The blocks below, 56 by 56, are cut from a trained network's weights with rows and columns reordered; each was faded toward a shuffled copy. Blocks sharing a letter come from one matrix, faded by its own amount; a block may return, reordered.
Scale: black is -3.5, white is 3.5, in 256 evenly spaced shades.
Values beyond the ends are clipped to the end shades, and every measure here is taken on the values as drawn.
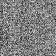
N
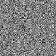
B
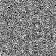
N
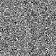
B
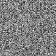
N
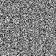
N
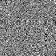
B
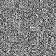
N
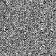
B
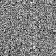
N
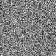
N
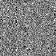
B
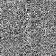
B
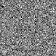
B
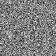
N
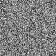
N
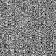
N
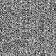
N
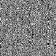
B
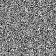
N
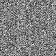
N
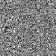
B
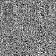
B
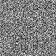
N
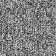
N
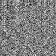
N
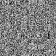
N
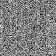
N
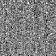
B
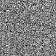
B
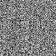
N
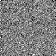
B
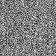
N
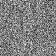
N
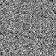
B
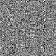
B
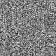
N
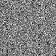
N
